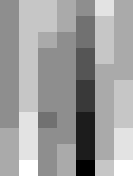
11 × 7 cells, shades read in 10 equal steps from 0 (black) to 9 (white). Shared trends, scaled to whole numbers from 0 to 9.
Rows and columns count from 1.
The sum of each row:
44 42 40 38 37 37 37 36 39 40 42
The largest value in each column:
6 9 7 6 5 8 9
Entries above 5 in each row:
5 5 4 3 3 3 3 3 4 5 5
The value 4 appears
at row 2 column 5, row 3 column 5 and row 8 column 3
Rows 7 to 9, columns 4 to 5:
5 2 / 5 1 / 5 1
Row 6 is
5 7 5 5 2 6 7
